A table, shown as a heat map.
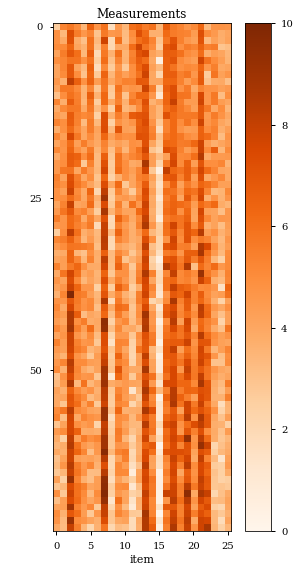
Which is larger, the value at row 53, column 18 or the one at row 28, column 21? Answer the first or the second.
the second
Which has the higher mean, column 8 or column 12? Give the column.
12
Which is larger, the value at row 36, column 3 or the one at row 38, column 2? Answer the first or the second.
the second
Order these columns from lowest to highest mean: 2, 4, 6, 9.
6, 4, 9, 2
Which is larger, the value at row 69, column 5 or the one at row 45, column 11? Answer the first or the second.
the first
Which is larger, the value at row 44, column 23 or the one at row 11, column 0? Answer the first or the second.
the second
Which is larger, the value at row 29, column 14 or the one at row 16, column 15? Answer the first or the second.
the first
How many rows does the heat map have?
74
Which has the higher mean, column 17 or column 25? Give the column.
17
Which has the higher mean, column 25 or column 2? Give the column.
2
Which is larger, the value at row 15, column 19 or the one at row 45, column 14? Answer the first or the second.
the second
